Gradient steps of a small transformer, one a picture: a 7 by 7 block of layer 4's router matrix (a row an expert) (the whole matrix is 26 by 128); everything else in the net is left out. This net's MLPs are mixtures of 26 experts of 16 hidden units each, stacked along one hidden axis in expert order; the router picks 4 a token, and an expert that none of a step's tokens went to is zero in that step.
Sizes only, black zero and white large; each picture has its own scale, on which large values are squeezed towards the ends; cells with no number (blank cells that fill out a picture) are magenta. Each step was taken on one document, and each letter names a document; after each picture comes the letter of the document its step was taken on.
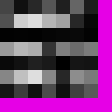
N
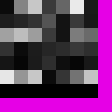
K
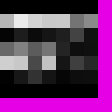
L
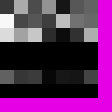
K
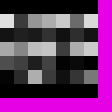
L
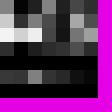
K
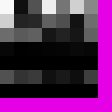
K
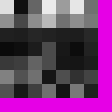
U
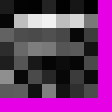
L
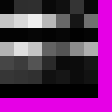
U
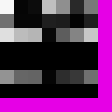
K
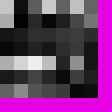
U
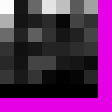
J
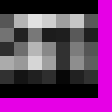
L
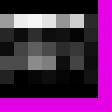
L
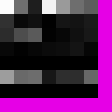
K
